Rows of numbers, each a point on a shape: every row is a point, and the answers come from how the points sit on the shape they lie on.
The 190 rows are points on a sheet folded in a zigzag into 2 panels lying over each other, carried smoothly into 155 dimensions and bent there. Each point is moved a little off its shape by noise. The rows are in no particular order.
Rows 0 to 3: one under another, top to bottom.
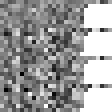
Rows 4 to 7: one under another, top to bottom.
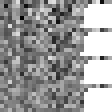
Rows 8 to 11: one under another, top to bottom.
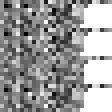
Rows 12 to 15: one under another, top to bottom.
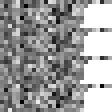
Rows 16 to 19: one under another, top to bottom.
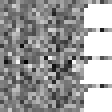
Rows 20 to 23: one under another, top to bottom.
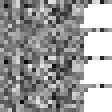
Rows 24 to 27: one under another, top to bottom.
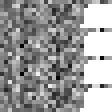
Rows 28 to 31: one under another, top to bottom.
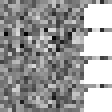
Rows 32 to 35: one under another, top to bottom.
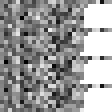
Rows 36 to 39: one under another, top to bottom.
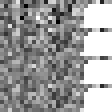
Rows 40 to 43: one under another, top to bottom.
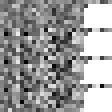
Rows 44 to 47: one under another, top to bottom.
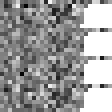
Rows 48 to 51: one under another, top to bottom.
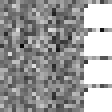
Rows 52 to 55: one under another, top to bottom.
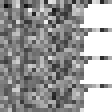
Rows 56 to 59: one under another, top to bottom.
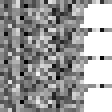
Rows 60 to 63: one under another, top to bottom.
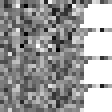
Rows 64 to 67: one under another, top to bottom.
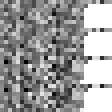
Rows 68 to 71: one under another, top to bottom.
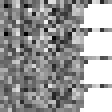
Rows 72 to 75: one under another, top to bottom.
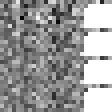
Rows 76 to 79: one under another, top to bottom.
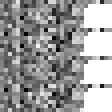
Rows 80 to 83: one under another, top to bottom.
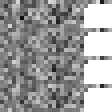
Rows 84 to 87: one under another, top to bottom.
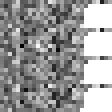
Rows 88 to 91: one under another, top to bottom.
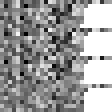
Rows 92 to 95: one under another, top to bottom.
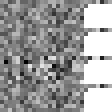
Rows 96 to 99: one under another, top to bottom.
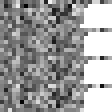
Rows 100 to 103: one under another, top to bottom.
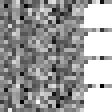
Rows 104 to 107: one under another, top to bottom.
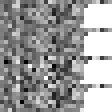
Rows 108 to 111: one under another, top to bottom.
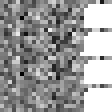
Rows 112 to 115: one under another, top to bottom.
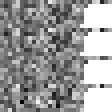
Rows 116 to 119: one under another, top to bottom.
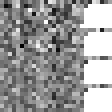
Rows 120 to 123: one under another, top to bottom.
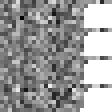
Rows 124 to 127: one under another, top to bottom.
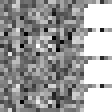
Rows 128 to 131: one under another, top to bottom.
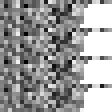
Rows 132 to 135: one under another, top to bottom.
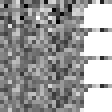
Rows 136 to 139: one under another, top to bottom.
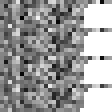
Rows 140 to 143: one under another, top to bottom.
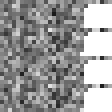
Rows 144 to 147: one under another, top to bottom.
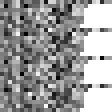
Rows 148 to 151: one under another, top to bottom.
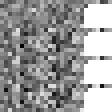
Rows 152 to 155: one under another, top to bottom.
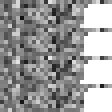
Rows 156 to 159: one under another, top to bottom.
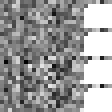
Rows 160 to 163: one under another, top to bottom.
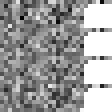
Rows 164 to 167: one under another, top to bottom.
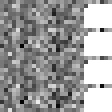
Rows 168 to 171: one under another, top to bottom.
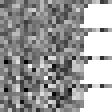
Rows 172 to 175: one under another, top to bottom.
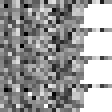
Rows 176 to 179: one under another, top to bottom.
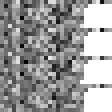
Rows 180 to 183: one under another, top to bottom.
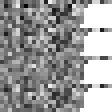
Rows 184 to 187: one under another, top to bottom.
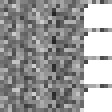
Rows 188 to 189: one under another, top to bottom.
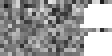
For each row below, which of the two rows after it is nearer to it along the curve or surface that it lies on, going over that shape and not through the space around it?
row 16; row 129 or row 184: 184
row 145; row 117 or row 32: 117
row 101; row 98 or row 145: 145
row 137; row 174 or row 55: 174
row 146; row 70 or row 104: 104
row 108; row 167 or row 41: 167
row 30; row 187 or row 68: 68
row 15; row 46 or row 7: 46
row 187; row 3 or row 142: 3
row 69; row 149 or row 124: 149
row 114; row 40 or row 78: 40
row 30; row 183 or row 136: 183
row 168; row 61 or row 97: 61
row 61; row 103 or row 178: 178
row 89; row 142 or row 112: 112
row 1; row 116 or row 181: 116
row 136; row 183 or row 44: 183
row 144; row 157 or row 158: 158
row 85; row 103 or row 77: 77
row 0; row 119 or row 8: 8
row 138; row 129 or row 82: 129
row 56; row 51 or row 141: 51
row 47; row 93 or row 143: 143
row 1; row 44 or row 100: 100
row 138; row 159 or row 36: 159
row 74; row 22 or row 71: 22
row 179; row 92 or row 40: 40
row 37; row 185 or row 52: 52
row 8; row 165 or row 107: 107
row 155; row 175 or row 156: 175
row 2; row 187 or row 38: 187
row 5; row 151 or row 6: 151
